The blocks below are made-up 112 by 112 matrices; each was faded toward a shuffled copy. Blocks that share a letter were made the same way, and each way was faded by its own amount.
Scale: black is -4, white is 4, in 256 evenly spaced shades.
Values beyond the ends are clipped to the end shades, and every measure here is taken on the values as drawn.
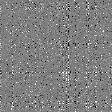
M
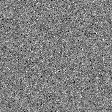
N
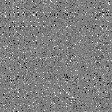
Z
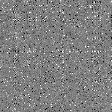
Z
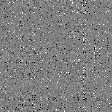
Z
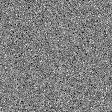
N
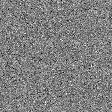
N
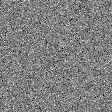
N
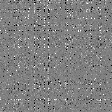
M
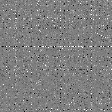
M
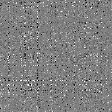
M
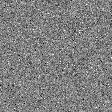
N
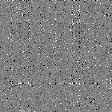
Z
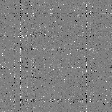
M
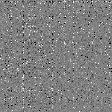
Z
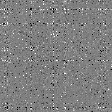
M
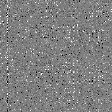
Z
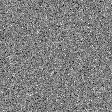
N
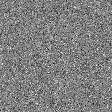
N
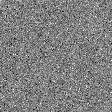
N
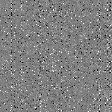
Z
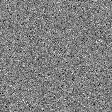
N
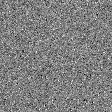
N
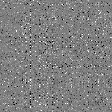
Z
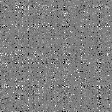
M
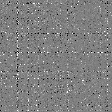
M
